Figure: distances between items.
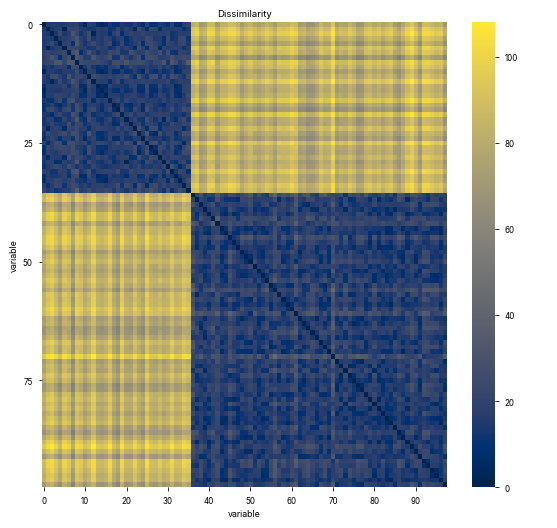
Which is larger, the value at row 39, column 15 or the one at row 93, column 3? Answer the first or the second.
the second
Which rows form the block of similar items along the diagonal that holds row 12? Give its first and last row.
0 to 35
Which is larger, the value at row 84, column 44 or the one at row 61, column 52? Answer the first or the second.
the second
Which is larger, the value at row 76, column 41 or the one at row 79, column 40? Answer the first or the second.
the first
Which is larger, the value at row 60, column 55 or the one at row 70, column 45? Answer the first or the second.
the second
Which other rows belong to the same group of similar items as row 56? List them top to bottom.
36, 37, 38, 39, 40, 41, 42, 43, 44, 45, 46, 47, 48, 49, 50, 51, 52, 53, 54, 55, 57, 58, 59, 60, 61, 62, 63, 64, 65, 66, 67, 68, 69, 70, 71, 72, 73, 74, 75, 76, 77, 78, 79, 80, 81, 82, 83, 84, 85, 86, 87, 88, 89, 90, 91, 92, 93, 94, 95, 96, 97
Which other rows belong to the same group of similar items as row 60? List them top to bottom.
36, 37, 38, 39, 40, 41, 42, 43, 44, 45, 46, 47, 48, 49, 50, 51, 52, 53, 54, 55, 56, 57, 58, 59, 61, 62, 63, 64, 65, 66, 67, 68, 69, 70, 71, 72, 73, 74, 75, 76, 77, 78, 79, 80, 81, 82, 83, 84, 85, 86, 87, 88, 89, 90, 91, 92, 93, 94, 95, 96, 97
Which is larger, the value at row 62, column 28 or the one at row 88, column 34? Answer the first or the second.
the second
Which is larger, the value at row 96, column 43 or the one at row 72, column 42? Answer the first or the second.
the second
